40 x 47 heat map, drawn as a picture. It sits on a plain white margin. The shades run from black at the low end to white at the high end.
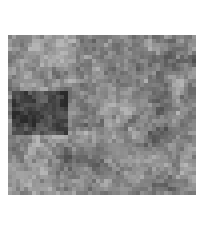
Grain: blotchy. Roughest part: middle left. Ninth with the lowest average: middle left. Odd patch: lower, in the middle left. Stripes: none.
